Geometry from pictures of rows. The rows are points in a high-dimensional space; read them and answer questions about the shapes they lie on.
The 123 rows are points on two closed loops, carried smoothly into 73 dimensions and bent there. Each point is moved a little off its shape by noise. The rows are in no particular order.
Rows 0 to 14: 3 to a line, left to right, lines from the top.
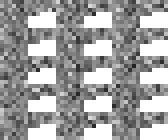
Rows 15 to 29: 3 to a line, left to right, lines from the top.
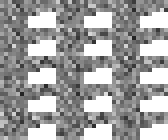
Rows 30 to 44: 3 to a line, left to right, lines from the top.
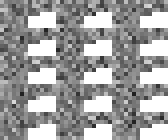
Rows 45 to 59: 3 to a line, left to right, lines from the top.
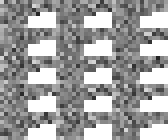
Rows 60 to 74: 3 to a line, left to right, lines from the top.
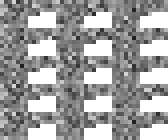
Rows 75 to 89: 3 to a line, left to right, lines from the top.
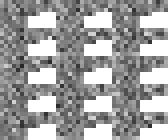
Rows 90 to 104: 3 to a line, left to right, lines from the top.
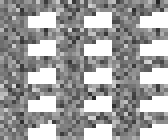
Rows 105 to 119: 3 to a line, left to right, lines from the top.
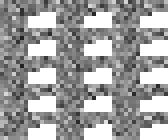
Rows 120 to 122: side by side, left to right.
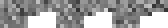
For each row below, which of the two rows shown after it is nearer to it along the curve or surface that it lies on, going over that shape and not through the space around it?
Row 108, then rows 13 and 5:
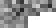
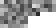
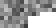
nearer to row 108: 5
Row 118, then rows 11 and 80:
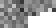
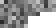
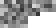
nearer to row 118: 11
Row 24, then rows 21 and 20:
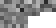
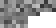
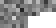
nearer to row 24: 21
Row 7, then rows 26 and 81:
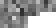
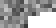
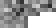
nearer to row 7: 26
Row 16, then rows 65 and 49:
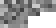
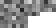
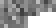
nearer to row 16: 65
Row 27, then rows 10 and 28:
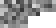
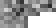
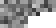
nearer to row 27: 28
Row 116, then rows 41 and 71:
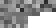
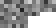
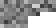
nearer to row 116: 41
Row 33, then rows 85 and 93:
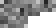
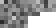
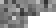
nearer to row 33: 85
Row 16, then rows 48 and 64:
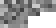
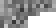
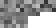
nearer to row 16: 64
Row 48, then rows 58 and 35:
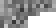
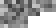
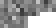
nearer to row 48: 35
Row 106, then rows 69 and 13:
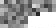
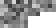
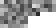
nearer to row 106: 13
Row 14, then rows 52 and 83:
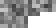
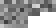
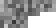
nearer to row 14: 83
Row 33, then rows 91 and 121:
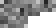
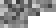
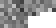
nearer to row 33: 91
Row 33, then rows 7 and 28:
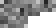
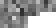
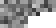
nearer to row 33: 28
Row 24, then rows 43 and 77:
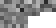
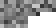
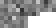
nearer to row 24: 43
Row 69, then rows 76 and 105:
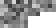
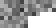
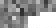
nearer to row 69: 76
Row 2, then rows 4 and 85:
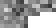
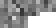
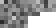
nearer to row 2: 4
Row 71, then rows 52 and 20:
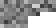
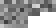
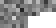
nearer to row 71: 52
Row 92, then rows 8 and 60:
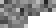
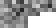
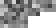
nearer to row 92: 60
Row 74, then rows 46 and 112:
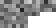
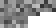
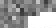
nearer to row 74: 46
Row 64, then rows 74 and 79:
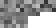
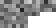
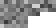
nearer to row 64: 74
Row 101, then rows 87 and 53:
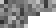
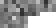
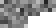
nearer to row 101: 53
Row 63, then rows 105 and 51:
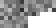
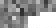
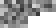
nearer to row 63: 105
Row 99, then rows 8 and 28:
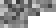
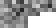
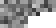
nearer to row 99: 8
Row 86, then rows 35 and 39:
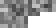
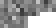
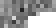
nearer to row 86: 39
